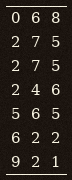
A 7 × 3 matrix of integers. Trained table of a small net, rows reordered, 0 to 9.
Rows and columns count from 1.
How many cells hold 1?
1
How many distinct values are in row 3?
3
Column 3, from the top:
8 5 5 6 5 2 1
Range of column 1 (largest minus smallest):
9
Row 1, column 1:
0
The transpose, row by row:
0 2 2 2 5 6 9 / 6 7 7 4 6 2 2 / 8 5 5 6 5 2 1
